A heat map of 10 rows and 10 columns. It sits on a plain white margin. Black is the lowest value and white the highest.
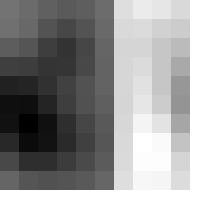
Seam: vertical, 60% of the way across, the right part higher. Ninth with the lowest average: middle left. Ninth with the highest average: bottom right. Average level on the scale: 50%. Lone odd cells: none.
